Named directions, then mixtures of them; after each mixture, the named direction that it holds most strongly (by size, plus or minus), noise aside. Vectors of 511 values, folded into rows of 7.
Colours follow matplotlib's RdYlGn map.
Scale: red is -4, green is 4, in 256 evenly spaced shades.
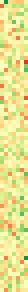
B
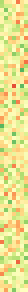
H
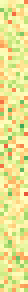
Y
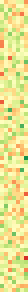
Y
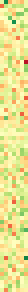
B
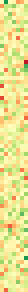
B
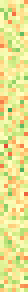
Y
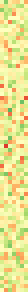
Y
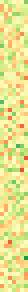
Y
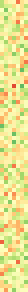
H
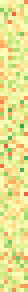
Y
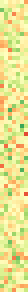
Y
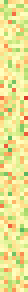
Y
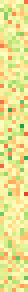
Y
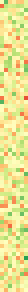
B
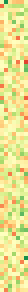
B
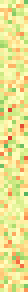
Y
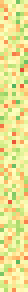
H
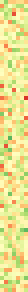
Y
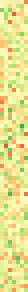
Y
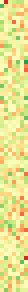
B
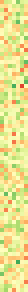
H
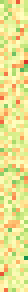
H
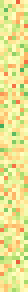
H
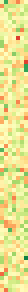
B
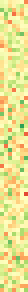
Y
